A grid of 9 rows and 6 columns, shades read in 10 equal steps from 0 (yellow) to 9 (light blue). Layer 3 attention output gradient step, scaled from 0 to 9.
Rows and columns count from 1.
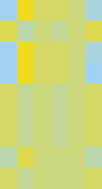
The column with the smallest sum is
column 2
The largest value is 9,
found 4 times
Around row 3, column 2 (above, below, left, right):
6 0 9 3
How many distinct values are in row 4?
4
